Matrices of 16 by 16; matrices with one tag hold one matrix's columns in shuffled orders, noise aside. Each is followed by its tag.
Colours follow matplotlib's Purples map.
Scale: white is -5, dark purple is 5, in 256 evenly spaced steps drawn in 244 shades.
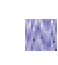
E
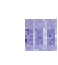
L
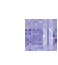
L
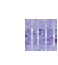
L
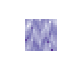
E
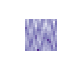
E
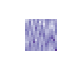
E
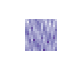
E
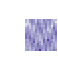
E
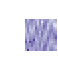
E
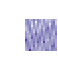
E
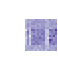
L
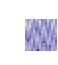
E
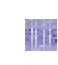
L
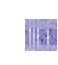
L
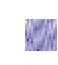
E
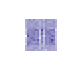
L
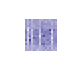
L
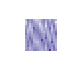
E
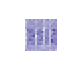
L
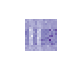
L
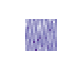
E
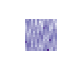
E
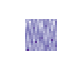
E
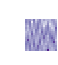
E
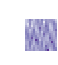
E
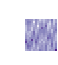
E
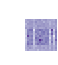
L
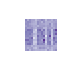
L
